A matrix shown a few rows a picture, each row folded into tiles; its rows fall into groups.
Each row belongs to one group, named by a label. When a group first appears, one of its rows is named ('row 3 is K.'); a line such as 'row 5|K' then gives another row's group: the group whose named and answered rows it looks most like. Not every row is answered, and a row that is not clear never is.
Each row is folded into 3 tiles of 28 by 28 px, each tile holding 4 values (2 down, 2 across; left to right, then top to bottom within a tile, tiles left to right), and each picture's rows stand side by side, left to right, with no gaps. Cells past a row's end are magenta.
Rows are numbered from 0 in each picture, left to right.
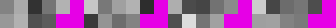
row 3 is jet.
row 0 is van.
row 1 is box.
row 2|jet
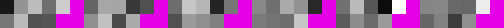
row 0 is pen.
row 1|pen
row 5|van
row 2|pen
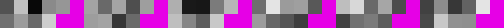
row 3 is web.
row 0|van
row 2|jet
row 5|van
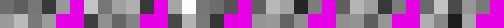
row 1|box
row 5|van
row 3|pen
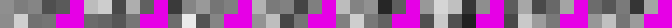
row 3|jet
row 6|van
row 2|pen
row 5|pen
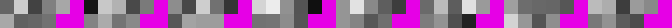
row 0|van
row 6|jet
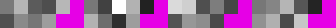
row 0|van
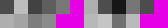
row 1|jet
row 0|van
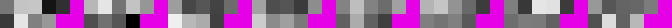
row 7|jet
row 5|web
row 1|web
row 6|box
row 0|pen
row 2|jet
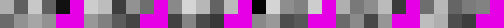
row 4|box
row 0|box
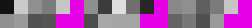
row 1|box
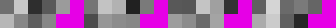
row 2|box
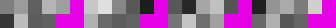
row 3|pen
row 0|van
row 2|box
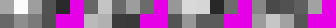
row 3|jet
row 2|pen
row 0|web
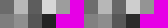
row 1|web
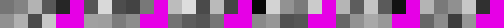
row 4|box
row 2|web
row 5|box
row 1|van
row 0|box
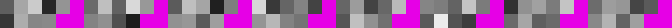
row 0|pen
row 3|jet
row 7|pen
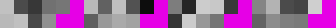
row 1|box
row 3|van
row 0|jet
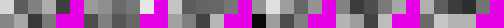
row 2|jet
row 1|van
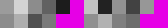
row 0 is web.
